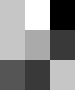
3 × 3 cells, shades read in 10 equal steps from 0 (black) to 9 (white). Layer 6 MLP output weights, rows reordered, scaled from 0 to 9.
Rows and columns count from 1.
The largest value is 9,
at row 1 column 2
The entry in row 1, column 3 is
0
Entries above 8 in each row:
1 0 0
